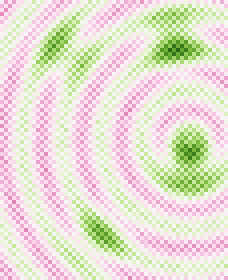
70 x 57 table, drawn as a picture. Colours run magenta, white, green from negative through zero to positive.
Four bumps rise from the field. There are no lone odd cells. Concentric rings centre on the middle right. On average the colour sits 50% of the way up the scale.
